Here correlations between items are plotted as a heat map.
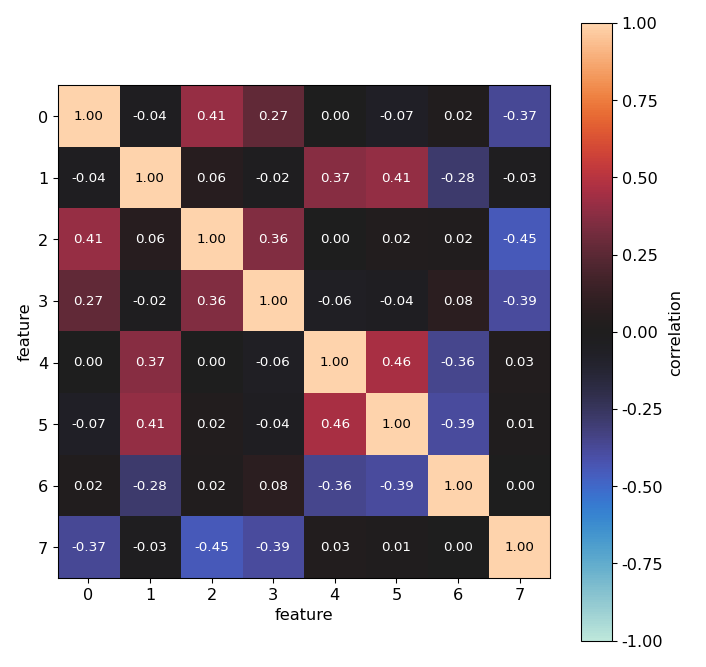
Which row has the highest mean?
1
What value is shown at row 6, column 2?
0.02
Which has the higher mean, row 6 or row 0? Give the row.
0
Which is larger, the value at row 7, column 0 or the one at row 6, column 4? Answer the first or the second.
the second
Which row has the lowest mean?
7
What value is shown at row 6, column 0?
0.02
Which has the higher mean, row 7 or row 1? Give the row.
1
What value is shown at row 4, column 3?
-0.06
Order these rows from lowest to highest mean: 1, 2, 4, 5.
5, 2, 4, 1
